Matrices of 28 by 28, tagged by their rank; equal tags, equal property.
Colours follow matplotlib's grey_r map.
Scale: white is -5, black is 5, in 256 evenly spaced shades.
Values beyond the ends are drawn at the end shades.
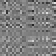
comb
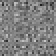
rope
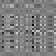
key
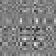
comb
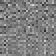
rope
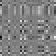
key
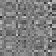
comb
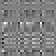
key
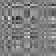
key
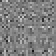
rope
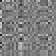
comb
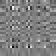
key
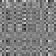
key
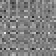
comb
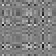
key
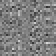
rope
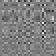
comb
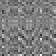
comb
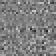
rope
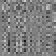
comb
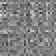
rope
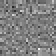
rope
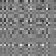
key
